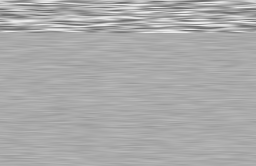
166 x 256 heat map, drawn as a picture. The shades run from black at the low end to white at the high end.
Mirror symmetry: none. Seam: horizontal, 20% of the way down, the bottom part calmer. Histogram: heavy tails on both sides. Slope: none. Grain: streaks across.
